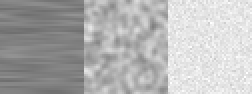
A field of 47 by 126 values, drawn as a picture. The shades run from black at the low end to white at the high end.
The table splits into one row of 3 panels. Panel 1,1: middling, streaked across, faint in contrast. Panel 1,2: high, blotchy. Panel 1,3: very high, fine-grained, faint in contrast.
